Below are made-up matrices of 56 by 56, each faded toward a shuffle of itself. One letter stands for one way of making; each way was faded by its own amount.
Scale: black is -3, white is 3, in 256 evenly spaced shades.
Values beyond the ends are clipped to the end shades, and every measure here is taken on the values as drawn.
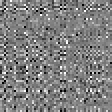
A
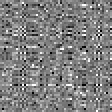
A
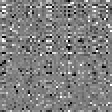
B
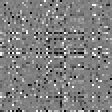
B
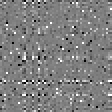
B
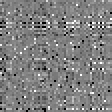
B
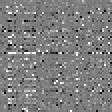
B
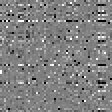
B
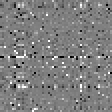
B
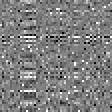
A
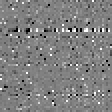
B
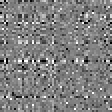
A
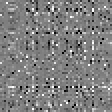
B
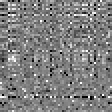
A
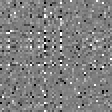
B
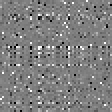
B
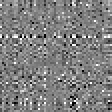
A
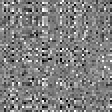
A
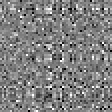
A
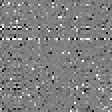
B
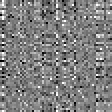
A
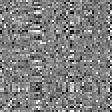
A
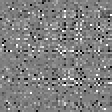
B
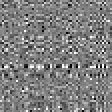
A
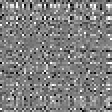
A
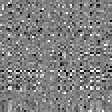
A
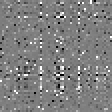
B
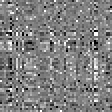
A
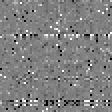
B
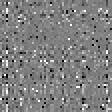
B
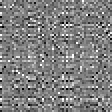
A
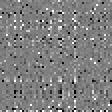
B
